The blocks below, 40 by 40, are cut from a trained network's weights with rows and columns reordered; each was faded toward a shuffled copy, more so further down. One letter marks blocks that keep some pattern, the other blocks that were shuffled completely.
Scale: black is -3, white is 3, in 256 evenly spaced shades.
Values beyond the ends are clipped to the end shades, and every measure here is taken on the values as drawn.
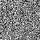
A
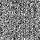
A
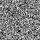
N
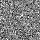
N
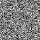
A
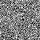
N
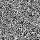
N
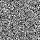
A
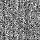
A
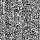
A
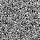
N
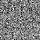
A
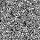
N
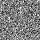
N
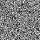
A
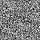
N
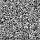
A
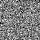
N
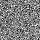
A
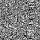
A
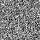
N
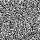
N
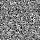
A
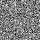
N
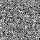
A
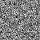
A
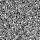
N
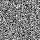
N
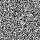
N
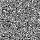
N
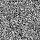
N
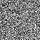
A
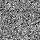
N
